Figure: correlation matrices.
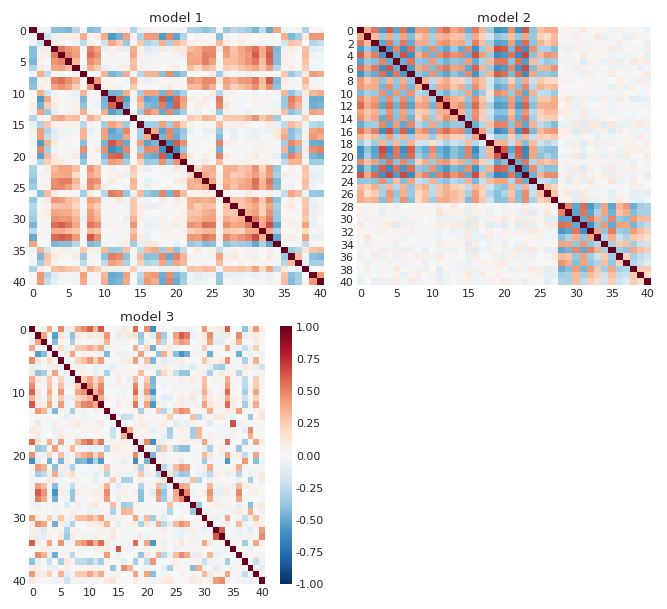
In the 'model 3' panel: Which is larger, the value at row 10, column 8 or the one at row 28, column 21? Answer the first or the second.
the first
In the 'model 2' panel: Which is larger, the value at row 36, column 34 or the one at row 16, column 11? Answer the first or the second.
the second
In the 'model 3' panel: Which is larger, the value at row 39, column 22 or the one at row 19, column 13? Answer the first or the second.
the first
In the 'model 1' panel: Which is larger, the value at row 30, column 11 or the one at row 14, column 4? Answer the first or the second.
the second
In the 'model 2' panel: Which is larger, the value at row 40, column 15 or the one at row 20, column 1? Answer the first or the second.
the first
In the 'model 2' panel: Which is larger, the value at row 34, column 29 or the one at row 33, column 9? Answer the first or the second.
the first
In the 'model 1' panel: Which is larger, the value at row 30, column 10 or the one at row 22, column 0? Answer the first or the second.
the first
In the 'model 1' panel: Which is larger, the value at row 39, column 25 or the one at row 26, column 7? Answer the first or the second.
the first
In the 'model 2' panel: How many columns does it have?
41
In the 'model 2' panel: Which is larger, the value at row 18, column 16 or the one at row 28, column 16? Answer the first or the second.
the second
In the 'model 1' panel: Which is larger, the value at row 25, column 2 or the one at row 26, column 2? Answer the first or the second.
the second
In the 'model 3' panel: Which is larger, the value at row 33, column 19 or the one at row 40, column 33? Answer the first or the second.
the second
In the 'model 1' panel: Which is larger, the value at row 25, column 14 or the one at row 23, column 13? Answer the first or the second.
the first
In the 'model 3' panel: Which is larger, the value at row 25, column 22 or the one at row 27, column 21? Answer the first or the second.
the first
